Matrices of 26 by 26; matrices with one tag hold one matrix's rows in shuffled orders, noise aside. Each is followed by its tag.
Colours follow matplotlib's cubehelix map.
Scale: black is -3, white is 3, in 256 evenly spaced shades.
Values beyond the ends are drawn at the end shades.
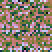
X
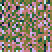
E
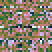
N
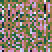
E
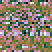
X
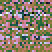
X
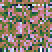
N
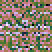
X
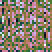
E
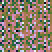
E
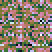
N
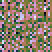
E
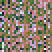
E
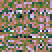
N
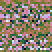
X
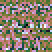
X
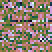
N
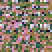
X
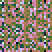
E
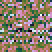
N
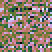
N
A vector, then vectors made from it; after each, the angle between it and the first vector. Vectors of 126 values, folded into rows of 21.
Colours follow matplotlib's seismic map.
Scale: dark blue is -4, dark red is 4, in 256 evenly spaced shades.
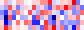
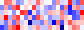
orthogonal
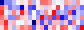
orthogonal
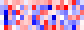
nearly parallel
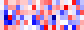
nearly parallel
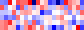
orthogonal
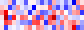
nearly opposite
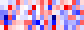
nearly parallel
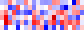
nearly opposite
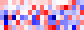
nearly parallel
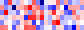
orthogonal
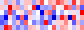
partly aligned
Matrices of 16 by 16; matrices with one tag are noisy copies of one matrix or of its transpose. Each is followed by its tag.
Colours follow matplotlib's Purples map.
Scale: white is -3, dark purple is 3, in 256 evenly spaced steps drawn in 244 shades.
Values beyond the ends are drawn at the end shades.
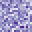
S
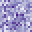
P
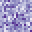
P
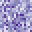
P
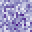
P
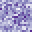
P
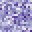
P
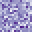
S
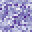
P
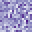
S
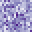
P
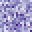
P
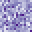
P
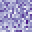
S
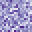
S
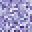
S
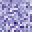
S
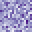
S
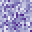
P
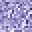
S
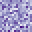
S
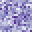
P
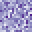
S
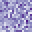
S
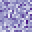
S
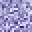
S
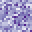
P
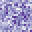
P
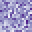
S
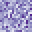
S
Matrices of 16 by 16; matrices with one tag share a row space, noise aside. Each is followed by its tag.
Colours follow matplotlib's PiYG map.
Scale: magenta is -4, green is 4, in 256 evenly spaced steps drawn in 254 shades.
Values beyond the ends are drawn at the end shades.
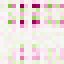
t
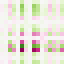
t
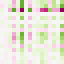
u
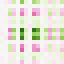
t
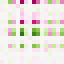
t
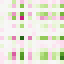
u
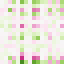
t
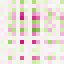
t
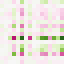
u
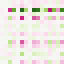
t
